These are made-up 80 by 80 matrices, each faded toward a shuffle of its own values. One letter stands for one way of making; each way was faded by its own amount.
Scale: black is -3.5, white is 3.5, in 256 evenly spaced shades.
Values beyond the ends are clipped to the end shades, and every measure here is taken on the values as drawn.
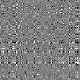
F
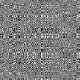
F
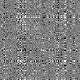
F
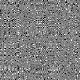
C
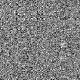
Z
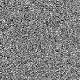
Z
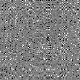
C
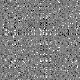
C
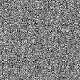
Z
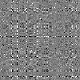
F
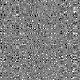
C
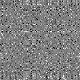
C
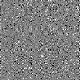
C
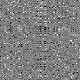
C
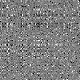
C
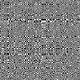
F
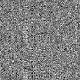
Z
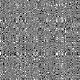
C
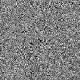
Z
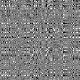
F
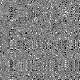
C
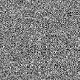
Z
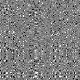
C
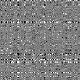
F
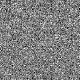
Z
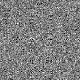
Z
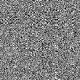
Z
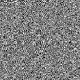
Z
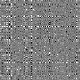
F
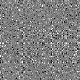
C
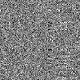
Z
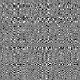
F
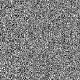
Z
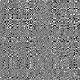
F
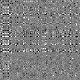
F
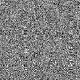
Z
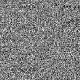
Z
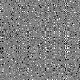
C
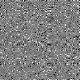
C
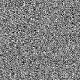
Z
